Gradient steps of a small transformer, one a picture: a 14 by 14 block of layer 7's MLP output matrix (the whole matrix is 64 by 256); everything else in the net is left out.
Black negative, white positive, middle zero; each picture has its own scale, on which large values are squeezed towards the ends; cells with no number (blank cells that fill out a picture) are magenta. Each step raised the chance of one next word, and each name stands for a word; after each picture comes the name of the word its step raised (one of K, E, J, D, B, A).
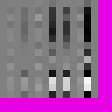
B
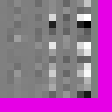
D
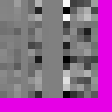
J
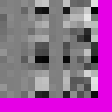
J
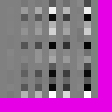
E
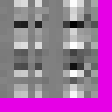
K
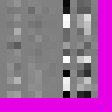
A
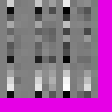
J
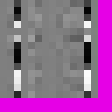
J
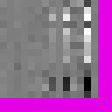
D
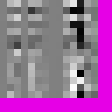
B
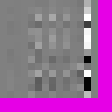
D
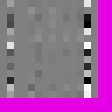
K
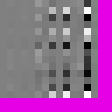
E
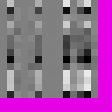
J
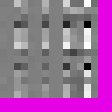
K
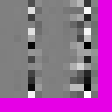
E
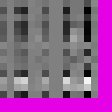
B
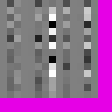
D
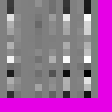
A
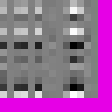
E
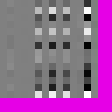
E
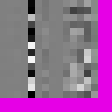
B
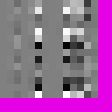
E
